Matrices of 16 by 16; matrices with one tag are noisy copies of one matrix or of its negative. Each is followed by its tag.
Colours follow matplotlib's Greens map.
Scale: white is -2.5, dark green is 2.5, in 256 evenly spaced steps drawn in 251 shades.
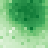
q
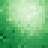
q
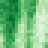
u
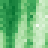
u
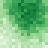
q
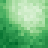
q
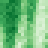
u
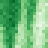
u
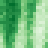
u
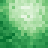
q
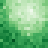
q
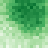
q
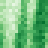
u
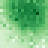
q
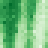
u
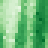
u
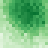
q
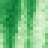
u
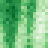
u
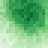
q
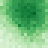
q
